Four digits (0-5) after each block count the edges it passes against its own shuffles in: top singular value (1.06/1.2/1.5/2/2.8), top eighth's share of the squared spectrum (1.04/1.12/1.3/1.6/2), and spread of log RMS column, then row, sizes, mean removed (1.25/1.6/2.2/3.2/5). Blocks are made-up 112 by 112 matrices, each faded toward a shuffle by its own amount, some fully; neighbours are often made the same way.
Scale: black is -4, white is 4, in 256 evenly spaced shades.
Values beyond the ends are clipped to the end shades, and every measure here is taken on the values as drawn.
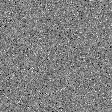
0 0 0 0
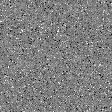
2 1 0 0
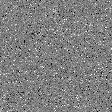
2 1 0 0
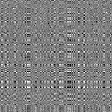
5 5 4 4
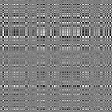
5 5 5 5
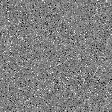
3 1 0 0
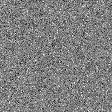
0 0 1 0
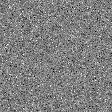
0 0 0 0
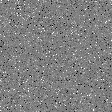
0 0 0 0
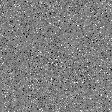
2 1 0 0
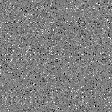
4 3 1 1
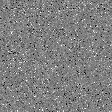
2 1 0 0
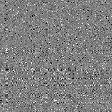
4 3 1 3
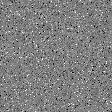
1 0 0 0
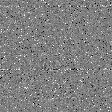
3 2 0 1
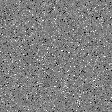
2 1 0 0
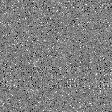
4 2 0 1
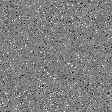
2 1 0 0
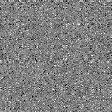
4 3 2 2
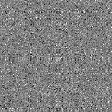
4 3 2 2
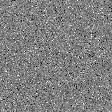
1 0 0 0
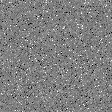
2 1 0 0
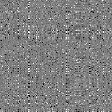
5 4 3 2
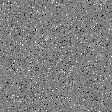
3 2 1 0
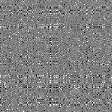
5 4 2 3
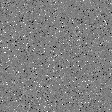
0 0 0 0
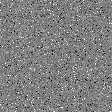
2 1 0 0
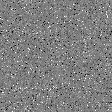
2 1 0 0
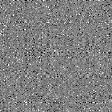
4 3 1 2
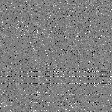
4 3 1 2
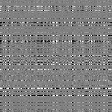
5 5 2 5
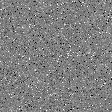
0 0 0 0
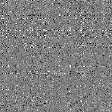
2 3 3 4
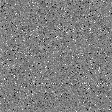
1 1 0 1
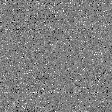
1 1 1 2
